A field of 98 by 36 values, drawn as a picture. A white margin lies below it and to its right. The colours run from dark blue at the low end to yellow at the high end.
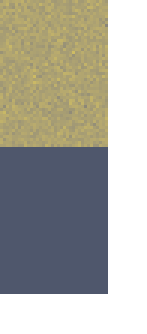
The table splits into 2 rows of 1 panel. Panel 1,1: high, fine-grained, faint in contrast. Panel 2,1: low, flat.
